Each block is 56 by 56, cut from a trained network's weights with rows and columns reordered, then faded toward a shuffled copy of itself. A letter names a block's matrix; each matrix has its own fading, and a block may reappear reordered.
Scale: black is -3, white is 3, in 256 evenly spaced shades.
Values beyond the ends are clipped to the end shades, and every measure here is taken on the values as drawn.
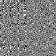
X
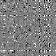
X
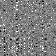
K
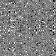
K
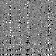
X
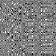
X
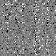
K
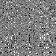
K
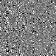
K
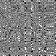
X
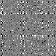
X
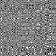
X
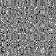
X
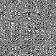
K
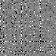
X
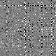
X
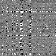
X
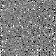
K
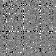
X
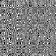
X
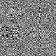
X
